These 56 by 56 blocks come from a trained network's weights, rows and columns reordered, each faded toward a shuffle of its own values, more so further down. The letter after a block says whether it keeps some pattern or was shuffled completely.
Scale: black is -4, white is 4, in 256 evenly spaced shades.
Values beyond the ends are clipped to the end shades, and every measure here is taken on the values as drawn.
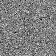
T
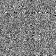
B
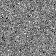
T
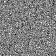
T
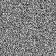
B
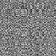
B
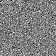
T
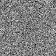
B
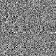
B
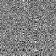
B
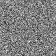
T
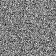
T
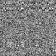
B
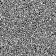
T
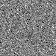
T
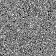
T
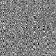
B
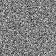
T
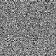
B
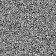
T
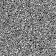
T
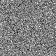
T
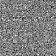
B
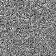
B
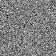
T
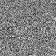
B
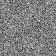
T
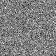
T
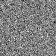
T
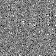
B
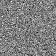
T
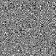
B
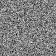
T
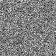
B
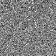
B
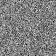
T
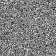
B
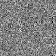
B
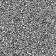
B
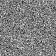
T
